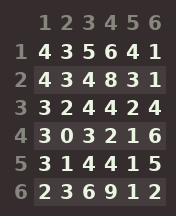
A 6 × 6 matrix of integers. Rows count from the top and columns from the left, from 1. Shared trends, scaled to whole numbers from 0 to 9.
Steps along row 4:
down up down down up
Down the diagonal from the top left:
4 3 4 2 1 2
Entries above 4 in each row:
2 1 0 1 1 2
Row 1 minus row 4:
1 3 2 4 3 -5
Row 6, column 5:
1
